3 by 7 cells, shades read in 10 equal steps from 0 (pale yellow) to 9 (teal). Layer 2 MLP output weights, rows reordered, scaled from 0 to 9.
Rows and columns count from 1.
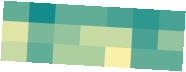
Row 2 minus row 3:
-1 -1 1 -1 2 1 -2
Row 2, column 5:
2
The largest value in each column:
6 9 6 6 7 8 7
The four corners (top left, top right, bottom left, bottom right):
6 7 2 6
